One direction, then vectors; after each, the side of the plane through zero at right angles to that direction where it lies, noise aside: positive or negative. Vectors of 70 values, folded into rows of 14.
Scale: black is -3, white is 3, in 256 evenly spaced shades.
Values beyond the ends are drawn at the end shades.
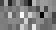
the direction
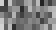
negative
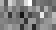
negative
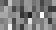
negative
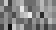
positive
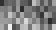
positive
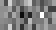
negative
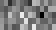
positive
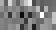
negative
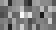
positive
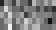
positive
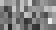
negative
